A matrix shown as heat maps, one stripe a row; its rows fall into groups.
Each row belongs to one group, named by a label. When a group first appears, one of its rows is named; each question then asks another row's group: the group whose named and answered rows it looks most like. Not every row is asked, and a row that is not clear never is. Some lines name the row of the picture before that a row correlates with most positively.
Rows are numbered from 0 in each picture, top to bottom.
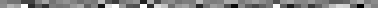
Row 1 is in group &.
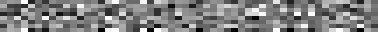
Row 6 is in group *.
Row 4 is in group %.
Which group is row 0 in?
&
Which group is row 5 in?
&
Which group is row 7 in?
&
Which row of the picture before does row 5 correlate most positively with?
1
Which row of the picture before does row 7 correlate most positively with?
1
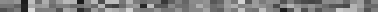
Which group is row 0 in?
%
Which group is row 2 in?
%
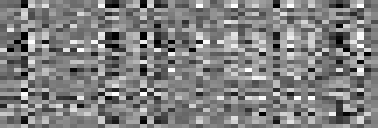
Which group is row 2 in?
&
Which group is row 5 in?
*
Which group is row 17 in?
*
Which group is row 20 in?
&
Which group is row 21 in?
&
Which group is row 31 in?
&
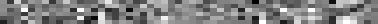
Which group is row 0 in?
%
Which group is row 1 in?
&
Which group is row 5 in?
%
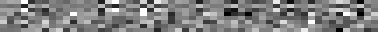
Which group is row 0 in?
&
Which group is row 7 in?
*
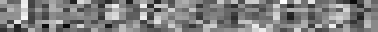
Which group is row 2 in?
*
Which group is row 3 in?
&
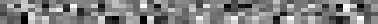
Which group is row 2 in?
*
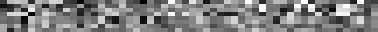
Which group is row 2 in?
%
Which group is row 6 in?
%
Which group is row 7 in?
*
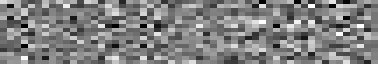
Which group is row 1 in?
%
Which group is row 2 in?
&
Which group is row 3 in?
&
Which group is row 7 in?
*
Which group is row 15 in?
*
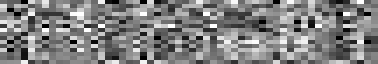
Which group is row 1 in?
%
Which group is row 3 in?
*
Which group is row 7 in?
%
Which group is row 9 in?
*
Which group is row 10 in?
*
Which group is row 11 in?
*
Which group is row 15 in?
&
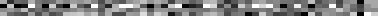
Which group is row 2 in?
&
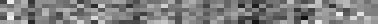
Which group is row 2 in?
%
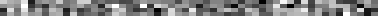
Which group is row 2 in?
*
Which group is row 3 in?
*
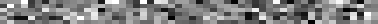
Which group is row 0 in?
&
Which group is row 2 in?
%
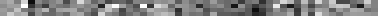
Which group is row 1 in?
&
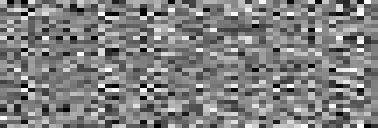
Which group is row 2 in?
*
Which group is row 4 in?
&
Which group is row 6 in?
%
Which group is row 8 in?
&
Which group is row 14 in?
*
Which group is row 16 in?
%
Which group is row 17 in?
%
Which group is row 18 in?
*
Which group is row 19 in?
&
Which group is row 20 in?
%
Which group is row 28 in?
*
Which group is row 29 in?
%
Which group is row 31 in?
*
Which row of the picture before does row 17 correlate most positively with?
2
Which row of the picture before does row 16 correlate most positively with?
2
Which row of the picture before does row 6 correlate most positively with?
2
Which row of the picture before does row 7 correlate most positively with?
3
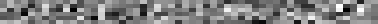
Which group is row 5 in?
%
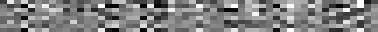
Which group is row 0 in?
*
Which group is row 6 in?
&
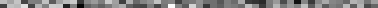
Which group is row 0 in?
%
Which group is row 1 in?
*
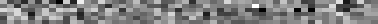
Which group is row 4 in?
*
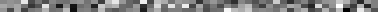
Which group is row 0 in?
&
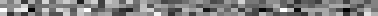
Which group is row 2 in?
%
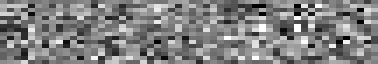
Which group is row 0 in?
*
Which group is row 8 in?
%
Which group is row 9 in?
*
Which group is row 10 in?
*
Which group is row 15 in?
&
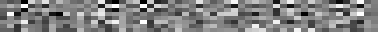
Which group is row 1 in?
&
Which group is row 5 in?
&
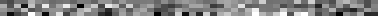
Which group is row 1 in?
%
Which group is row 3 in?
*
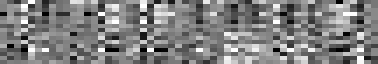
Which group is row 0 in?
*
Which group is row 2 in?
&
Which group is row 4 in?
&
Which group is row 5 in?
&
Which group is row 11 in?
*
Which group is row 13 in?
%
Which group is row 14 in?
*
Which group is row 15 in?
*
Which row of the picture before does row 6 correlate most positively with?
0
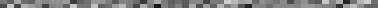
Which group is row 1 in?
*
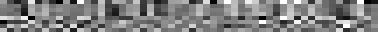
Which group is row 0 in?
*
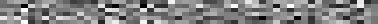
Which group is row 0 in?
*
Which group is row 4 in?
%
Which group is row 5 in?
&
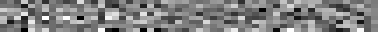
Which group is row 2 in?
%
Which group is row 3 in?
&
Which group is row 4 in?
%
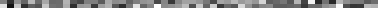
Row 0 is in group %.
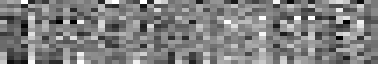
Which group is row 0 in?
&
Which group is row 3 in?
%
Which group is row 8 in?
%
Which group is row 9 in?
*
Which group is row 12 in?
%
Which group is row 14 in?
*
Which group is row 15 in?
*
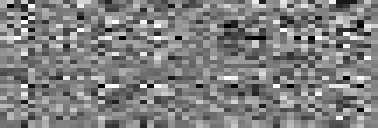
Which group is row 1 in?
*
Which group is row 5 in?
&
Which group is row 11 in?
*
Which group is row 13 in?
&
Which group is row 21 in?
&
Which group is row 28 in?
*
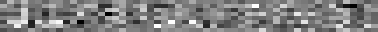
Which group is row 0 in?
*
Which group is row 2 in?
&
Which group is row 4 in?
&
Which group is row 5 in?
*
